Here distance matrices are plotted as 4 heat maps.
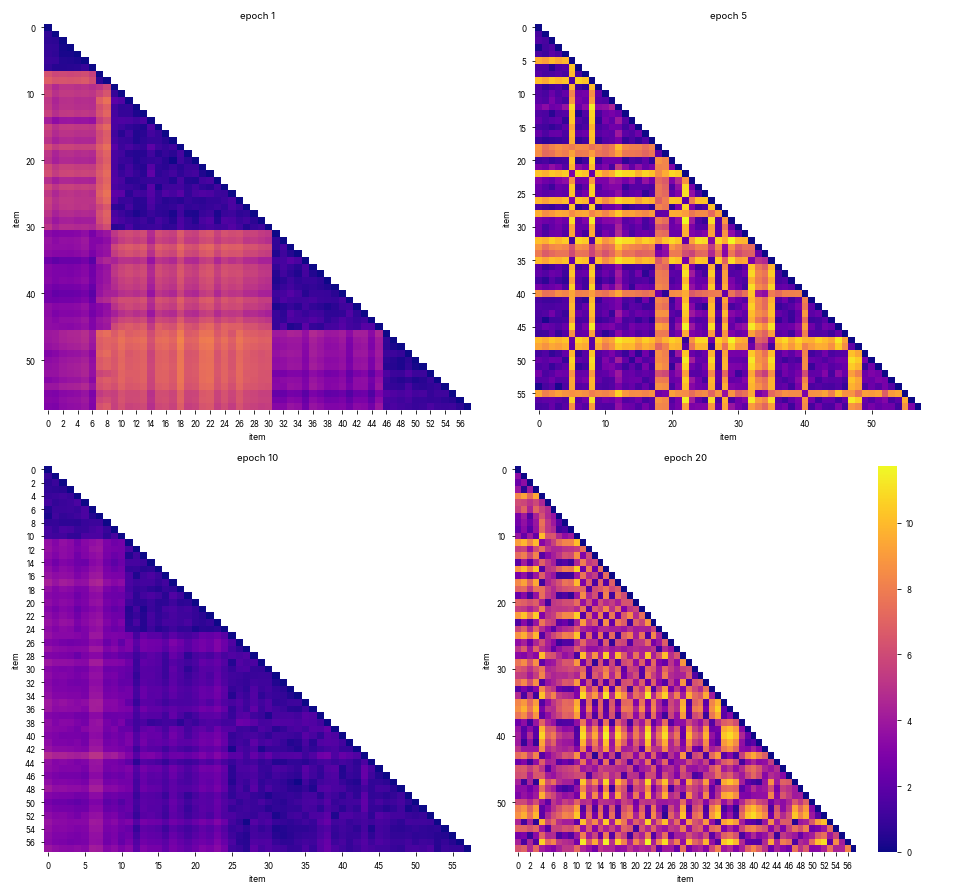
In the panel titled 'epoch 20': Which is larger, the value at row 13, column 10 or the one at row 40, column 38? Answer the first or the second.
the first
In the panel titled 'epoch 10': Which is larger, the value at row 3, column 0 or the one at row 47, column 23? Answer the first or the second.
the second
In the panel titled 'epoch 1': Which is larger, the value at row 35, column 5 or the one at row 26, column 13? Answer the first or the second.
the first
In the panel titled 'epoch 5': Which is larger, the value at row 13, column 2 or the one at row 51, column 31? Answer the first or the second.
the second
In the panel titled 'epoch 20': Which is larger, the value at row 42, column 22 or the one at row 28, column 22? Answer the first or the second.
the second
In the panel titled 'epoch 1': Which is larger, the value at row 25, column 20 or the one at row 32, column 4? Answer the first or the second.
the second
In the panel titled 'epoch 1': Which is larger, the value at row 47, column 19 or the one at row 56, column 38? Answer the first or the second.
the first
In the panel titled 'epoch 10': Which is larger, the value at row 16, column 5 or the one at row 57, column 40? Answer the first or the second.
the first
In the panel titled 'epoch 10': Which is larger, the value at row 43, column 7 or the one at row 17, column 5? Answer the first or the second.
the first
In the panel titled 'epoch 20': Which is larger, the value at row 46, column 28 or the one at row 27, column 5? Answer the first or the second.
the first
